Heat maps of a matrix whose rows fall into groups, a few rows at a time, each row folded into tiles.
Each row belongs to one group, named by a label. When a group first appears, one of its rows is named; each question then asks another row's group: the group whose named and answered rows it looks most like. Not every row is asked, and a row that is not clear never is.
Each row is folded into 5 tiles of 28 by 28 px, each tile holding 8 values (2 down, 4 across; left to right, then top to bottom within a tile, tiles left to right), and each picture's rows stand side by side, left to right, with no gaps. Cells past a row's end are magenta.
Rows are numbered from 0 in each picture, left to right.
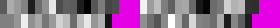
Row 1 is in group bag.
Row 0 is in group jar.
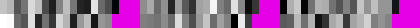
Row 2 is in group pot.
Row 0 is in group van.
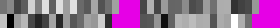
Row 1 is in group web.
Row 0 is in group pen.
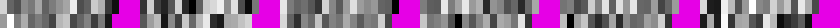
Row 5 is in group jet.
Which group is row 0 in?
van
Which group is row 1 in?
web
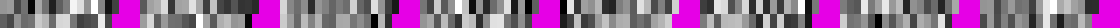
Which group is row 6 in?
pen
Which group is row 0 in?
web
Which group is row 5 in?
bag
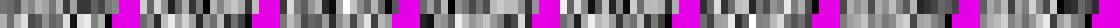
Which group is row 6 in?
jar
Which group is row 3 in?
web
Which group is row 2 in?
van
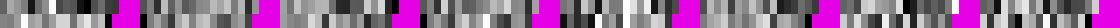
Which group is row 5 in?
jar
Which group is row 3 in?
web
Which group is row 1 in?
web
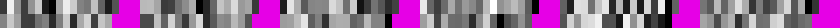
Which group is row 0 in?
van
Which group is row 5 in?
bag
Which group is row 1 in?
pot
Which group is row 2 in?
jar
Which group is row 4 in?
bag
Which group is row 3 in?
jet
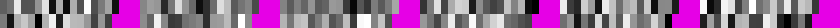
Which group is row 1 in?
pot
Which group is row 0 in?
bag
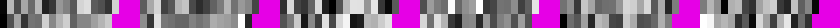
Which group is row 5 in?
van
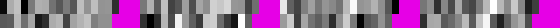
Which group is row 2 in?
jet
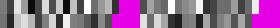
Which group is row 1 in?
pen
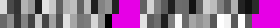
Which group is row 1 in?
van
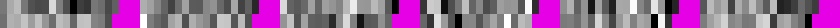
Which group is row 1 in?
van
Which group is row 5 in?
jar
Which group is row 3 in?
pot
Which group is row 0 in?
jar
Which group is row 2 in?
jet
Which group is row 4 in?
van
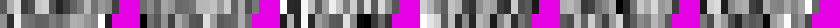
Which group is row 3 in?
van
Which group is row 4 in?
pot
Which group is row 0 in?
pot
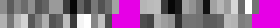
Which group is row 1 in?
pot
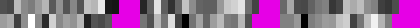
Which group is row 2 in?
web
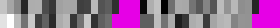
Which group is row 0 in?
van
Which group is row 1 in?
pot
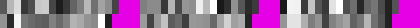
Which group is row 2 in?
jar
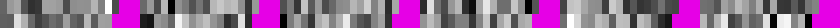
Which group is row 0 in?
pot
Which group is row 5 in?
pen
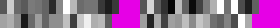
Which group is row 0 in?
van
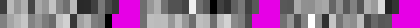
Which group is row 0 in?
jar
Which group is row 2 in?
bag
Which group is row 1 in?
jar
